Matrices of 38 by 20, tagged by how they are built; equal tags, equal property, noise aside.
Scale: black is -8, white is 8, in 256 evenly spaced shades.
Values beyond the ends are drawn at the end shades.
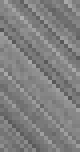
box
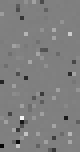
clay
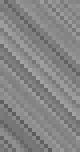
box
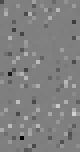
clay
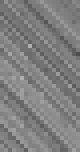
box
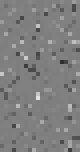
clay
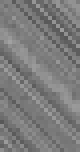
box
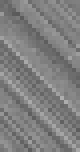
box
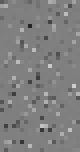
clay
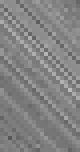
box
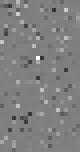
clay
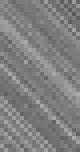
box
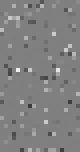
clay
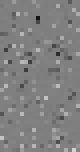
clay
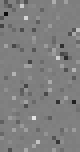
clay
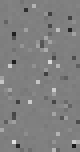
clay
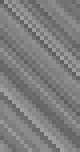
box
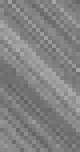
box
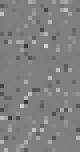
clay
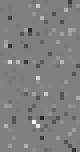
clay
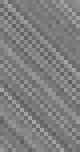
box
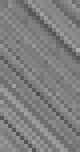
box
